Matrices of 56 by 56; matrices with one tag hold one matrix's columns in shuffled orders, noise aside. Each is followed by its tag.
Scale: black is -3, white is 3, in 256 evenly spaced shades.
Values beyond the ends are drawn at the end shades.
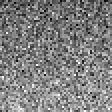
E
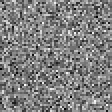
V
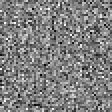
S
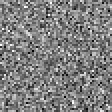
V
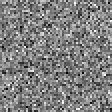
V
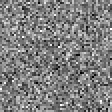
V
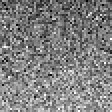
E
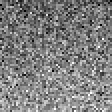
E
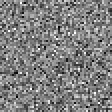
V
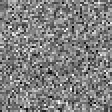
V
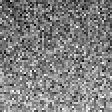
E
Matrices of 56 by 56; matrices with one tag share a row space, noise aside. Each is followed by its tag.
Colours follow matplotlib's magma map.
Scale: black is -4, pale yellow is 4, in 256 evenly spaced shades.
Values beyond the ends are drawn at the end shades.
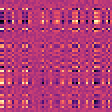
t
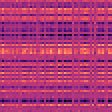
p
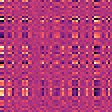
t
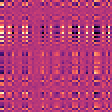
t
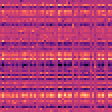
p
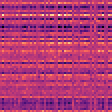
p
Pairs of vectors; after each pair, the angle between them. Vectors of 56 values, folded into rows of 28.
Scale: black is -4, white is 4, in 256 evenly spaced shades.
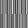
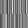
nearly parallel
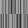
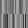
orthogonal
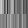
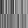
nearly opposite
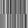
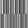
partly aligned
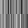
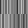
orthogonal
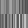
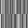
orthogonal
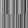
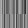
nearly parallel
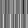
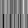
nearly opposite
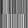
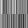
nearly opposite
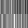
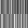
nearly parallel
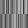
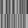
orthogonal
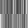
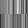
nearly opposite
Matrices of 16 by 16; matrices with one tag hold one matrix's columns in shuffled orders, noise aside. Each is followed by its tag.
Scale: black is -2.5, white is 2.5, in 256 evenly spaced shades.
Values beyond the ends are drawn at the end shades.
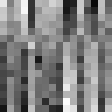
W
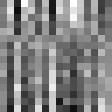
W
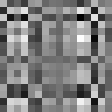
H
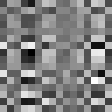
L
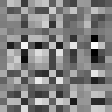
L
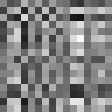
H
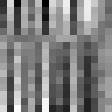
W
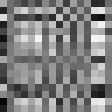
H
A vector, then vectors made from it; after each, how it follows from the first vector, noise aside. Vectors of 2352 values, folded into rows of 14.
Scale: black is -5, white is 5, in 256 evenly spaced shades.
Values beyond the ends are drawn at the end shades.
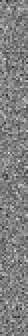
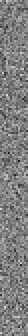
negated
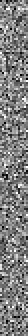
scaled up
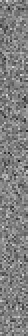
negated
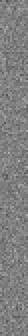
shrunk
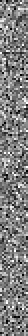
scaled up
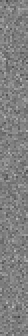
shrunk
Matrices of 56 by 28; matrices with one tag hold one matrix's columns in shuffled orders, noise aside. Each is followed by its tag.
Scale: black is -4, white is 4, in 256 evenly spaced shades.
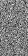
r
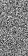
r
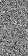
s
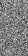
r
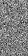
r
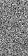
r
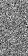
r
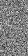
s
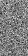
r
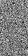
r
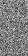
r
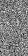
s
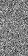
s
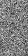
r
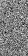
r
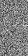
s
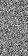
s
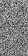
r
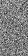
r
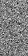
r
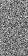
r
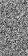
r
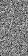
s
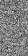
s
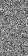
s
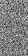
r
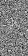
s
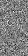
s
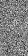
s
